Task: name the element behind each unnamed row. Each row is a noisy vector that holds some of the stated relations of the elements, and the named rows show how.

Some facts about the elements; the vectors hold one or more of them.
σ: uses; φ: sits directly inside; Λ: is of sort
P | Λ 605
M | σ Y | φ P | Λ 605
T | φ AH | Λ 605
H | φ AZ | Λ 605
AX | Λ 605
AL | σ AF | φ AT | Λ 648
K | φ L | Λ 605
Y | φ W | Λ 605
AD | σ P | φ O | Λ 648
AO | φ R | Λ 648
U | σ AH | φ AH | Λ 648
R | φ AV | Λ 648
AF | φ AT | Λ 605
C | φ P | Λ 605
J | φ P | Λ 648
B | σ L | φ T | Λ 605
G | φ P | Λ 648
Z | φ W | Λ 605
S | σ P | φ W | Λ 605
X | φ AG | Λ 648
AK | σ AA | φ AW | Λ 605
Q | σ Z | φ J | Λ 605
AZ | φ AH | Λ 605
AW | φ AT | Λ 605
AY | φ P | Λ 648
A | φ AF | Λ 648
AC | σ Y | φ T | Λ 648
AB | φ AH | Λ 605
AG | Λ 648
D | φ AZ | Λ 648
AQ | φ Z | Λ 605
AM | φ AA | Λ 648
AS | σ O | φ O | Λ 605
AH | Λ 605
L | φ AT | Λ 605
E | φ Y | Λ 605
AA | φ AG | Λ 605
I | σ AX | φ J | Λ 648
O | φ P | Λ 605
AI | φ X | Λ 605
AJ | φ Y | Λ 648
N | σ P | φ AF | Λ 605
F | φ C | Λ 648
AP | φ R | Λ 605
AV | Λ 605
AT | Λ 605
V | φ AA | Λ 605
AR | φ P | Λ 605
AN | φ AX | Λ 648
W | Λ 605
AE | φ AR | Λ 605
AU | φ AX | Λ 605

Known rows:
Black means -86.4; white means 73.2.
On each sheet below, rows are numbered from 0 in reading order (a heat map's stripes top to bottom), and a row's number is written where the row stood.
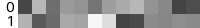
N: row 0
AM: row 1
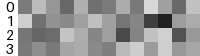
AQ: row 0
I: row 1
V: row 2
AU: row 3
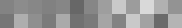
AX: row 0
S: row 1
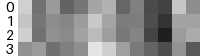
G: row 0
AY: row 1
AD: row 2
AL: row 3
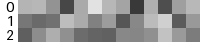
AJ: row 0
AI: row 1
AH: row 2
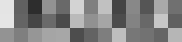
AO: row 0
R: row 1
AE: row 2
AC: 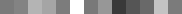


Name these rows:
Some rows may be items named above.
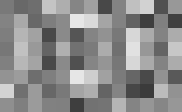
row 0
V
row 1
A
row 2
Y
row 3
E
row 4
Y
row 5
AL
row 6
J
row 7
P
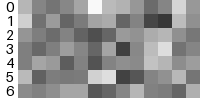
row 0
AN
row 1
J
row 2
AV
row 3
AA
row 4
W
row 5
X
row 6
M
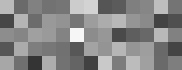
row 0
AG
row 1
N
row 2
U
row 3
AF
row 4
AP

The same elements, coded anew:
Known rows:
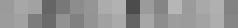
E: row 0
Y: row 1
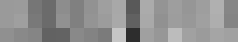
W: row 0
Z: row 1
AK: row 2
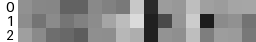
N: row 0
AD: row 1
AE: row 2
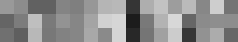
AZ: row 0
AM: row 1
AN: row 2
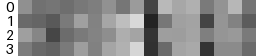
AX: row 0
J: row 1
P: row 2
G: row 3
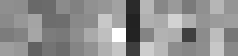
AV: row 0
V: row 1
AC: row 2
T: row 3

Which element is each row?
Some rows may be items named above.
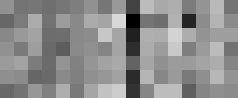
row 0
AX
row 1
AO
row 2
V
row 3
AU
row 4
Y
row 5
AV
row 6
X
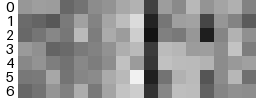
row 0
S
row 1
J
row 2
R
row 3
AH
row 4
AA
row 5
U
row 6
X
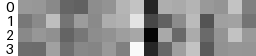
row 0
AB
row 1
AJ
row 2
AP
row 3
A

